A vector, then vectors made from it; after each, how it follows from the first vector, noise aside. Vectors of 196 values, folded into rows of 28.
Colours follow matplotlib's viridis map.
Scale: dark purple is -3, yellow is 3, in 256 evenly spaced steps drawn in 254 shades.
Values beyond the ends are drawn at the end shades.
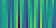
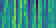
reversed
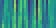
reversed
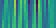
reversed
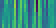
reversed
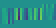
partly zeroed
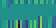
partly zeroed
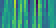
reversed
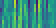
reversed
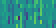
partly zeroed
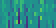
partly zeroed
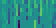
partly zeroed
